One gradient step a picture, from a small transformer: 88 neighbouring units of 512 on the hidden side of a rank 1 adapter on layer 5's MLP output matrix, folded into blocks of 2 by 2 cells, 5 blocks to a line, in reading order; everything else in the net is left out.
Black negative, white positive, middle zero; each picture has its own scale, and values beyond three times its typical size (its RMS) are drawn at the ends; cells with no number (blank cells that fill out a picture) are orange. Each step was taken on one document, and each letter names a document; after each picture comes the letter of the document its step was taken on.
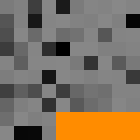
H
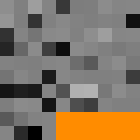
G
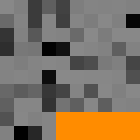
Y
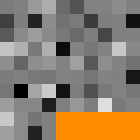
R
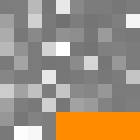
G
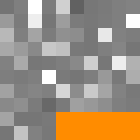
G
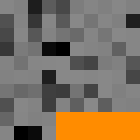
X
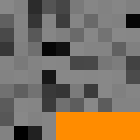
Y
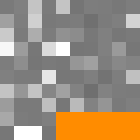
G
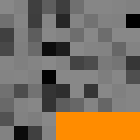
Y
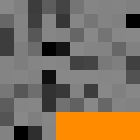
Y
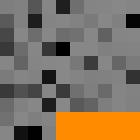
H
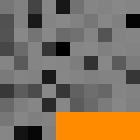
H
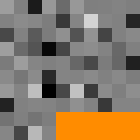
X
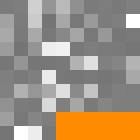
X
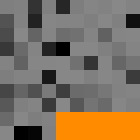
H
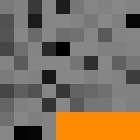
H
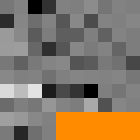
R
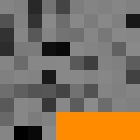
R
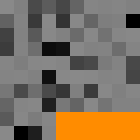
Y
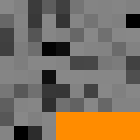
Y
